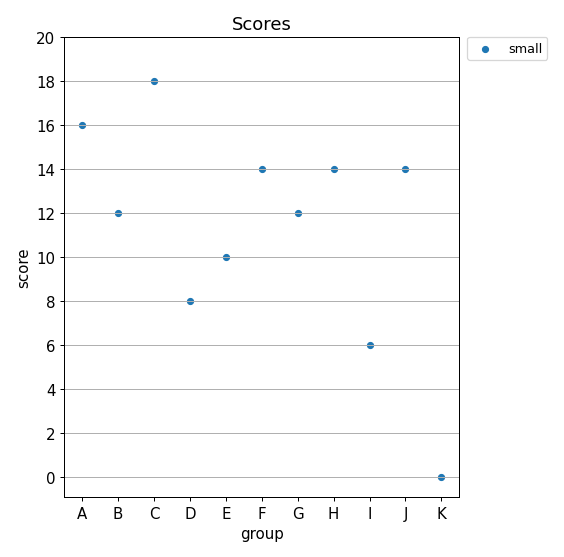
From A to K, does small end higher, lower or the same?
lower
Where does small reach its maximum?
C
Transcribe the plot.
Title: Scores
x-axis: group, ticks A B C D E F G H I J K
y-axis: score, ticks 0 2 4 6 8 10 12 14 16 18 20
Legend: small
Values:
small: 16 12 18 8 10 14 12 14 6 14 0
